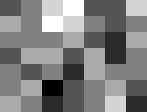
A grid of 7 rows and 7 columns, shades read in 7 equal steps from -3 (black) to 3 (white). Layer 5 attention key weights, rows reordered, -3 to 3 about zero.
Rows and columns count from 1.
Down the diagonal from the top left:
-1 0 0 -1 1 1 -2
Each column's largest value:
1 1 3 3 1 2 2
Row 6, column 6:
1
